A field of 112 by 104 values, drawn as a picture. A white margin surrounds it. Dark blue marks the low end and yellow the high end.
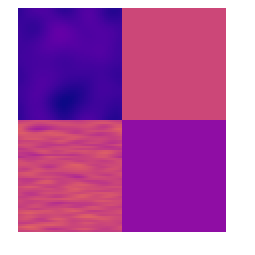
The table splits into 2 rows of 2 panels. Panel 1,1: very low, smooth, faint in contrast. Panel 1,2: middling, flat. Panel 2,1: middling, streaked across, faint in contrast. Panel 2,2: low, flat.
